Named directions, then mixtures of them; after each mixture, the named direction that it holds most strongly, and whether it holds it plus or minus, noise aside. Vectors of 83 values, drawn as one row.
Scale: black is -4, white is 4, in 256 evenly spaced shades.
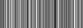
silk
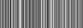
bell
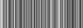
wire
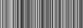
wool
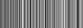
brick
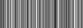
silk, plus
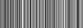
brick, plus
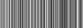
brick, minus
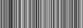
wool, minus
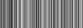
wool, minus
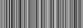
silk, minus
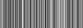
brick, plus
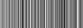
brick, minus
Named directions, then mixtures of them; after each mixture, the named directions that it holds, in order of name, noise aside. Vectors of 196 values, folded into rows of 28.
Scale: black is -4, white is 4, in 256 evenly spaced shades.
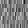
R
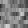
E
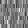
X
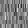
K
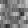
E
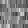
E, X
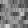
E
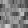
E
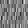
R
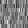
X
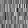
K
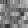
E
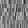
R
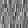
R, X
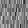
K, R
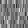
X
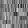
E, K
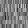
K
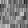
E, R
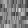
E, R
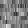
E, K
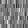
X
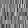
K, R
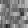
E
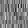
K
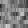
E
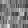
E, X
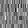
K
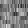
E, K
